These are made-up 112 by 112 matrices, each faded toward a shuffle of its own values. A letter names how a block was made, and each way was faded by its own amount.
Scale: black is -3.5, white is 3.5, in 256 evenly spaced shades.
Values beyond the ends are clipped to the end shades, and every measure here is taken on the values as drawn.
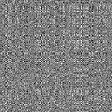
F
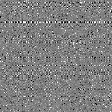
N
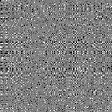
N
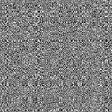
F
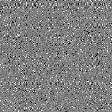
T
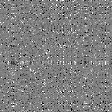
T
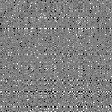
N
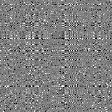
N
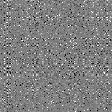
T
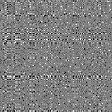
N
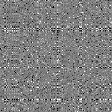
N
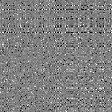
N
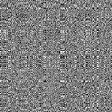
F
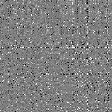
T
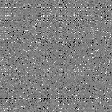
T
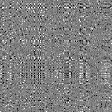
N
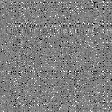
T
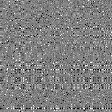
N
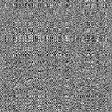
F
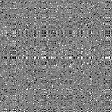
N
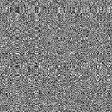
F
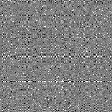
N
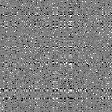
N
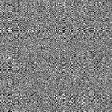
F
